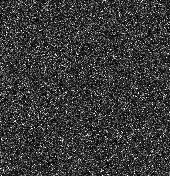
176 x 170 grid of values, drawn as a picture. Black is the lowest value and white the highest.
Overall the values sit about 20% of the way up the scale. Most values sit low, with a long tail of high ones. No single row or column stands out from its neighbours. There is no overall slope. The grain is fine, like static. There is no seam. Neither half mirrors the other. There are no regular stripes.
